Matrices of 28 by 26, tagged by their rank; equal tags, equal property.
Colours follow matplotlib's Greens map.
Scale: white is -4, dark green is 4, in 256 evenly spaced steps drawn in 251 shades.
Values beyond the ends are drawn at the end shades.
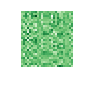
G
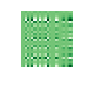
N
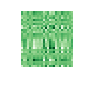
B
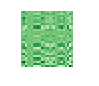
B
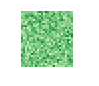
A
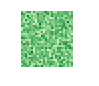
A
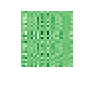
B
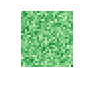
A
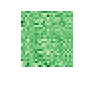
G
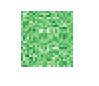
G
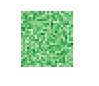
A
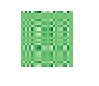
N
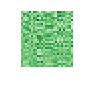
G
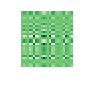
N
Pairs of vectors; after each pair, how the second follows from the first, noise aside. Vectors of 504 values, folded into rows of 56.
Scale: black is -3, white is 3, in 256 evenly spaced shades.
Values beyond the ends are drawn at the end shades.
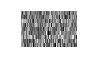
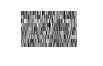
reversed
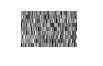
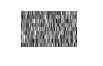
sign-scrambled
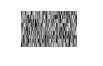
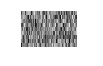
copied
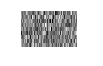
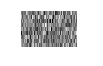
copied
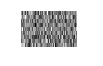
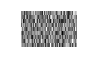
reversed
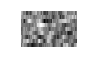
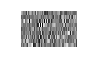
sign-scrambled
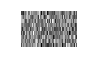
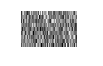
sign-scrambled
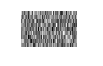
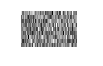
sign-scrambled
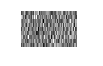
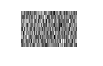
reversed
